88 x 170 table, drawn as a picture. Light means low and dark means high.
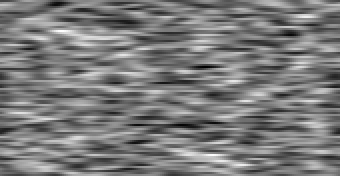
Grain: streaks across. Average level on the scale: 50%. Histogram: bell-shaped.
